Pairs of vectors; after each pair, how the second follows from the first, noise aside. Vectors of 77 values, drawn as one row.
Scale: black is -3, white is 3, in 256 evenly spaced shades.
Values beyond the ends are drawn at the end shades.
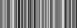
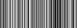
shuffled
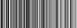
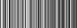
negated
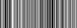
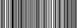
negated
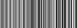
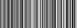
negated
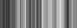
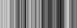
negated
